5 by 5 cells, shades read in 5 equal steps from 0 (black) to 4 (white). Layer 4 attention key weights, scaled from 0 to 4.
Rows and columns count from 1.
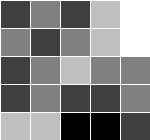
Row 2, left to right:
2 1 2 3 4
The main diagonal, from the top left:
1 1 3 1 1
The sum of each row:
11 12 10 7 7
